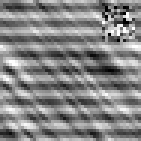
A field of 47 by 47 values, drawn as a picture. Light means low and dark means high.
Slope: none. Stripes: horizontal, repeating 9 times. Histogram: bell-shaped. Average level on the scale: 50%. Odd patch: rougher, in the top right. Roughest part: top right.
